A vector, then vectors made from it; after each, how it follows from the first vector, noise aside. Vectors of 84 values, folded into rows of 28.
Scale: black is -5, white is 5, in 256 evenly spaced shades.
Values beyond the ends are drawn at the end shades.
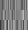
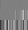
partly zeroed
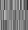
reversed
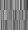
reversed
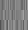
shrunk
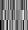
scaled up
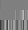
partly zeroed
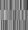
reversed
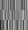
copied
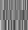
negated
